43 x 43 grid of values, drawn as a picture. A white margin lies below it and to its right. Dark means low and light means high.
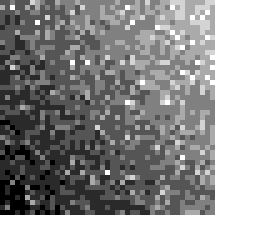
Ninth with the lowest average: bottom left. Slope: up to the top right. Stripes: none. Average level on the scale: 40%. Grain: fine. Ninth with the highest average: top right. Odd rows or columns: none.
